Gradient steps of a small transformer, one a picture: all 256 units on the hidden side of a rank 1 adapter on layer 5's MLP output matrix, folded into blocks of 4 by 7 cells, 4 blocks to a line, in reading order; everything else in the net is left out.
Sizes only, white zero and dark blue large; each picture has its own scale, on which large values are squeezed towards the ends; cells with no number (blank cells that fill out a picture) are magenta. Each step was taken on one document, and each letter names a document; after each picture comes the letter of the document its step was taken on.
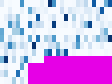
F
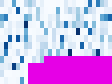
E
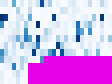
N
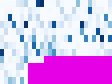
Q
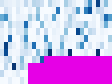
E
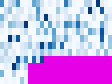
E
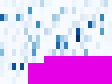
N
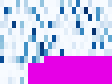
Q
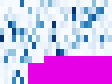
F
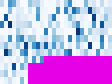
E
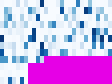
Q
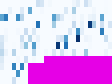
N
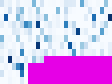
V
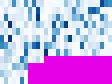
E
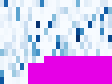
N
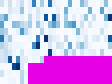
V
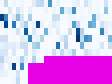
N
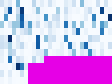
V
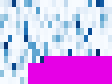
E
